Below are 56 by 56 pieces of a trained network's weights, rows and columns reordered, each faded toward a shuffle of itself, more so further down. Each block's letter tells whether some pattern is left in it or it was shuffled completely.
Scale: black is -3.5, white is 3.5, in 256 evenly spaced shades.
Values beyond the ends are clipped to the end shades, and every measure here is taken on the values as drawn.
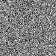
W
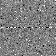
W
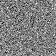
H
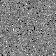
H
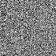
W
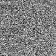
W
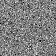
H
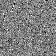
H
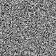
W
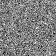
H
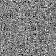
W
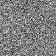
W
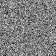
W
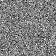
H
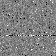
W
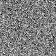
H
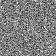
W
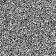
W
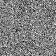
W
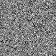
W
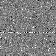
W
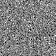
W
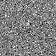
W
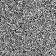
W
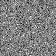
H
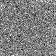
H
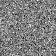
H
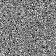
W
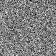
H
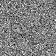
H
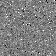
H
